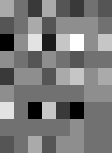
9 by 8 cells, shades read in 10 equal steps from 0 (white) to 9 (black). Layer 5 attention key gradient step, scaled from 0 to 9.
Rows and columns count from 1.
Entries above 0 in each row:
8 8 7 8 8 8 8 8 8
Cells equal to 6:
9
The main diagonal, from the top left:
3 5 1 4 3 5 5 5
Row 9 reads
6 5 3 6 4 4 5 5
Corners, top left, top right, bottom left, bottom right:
3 6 6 5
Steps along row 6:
up same same same same down same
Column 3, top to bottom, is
7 3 1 6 4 5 9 5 3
